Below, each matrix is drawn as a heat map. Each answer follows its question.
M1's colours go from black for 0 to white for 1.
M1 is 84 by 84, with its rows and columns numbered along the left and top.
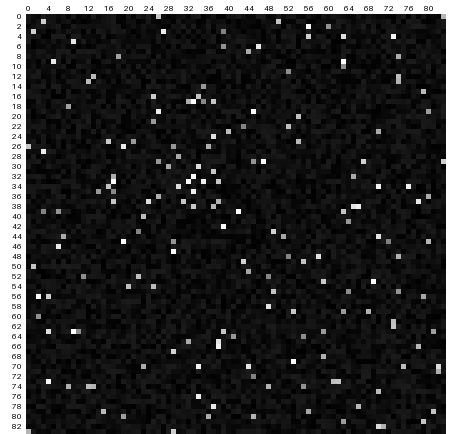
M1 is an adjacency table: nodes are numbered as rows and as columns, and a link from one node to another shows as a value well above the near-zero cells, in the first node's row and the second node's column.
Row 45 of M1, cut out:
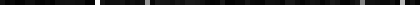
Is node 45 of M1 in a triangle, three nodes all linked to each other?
yes
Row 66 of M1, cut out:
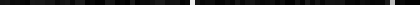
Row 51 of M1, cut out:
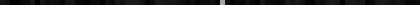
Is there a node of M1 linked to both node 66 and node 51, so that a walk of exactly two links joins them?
no
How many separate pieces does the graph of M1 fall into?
7
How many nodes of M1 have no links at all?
2
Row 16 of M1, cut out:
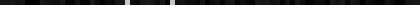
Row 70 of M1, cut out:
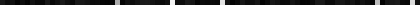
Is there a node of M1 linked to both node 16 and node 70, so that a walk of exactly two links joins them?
yes
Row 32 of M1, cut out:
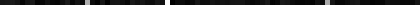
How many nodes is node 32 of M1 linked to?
3
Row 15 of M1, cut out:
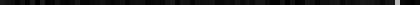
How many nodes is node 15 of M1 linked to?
1
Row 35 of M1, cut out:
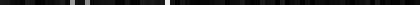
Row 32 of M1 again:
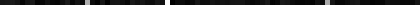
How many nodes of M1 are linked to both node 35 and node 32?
2
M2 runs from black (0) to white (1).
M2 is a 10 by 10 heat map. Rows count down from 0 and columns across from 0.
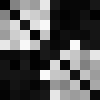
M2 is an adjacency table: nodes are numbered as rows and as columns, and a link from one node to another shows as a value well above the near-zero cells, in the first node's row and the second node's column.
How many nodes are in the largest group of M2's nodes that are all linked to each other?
5
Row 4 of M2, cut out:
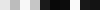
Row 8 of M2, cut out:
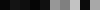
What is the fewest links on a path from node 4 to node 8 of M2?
2
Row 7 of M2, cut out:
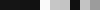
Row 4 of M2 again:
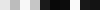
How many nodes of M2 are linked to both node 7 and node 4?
0
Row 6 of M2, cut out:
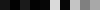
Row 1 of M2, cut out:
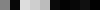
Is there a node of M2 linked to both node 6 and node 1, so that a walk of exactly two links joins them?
no
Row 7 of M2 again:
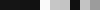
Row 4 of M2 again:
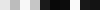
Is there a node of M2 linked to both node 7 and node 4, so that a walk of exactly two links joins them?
no
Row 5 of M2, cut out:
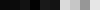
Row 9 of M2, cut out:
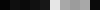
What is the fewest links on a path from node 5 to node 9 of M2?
1
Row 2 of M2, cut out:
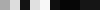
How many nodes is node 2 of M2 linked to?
4
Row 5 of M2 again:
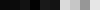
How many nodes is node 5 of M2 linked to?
4
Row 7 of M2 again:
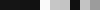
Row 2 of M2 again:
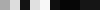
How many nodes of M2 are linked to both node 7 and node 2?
1
